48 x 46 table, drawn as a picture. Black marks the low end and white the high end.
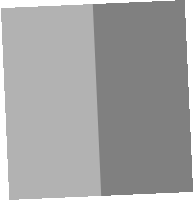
The table splits into one row of 2 panels. Panel 1,1: high, flat. Panel 1,2: middling, flat.
